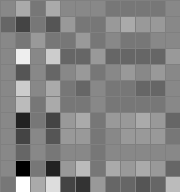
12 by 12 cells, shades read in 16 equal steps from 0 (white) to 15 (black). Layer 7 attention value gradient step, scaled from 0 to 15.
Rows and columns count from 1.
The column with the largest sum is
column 2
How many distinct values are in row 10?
3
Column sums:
87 90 86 89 89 87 89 87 86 88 87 85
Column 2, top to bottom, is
5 11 8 1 10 3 4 13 11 9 15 0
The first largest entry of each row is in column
3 2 2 5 2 6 3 2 2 2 2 6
